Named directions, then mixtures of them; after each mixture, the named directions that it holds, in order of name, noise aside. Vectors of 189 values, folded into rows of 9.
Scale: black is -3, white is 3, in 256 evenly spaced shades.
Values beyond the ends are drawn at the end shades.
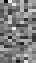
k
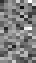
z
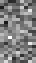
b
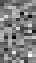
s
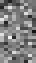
b, s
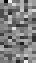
k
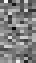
k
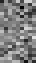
k, z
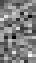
s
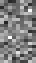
b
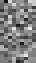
k, z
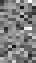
z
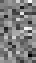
s, z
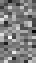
b, s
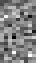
s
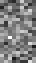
b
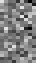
z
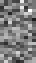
b, k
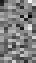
s, z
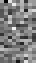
k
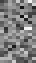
z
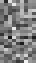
k, s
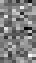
s, z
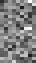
z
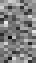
b, s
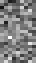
b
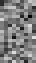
s, z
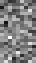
b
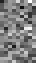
z
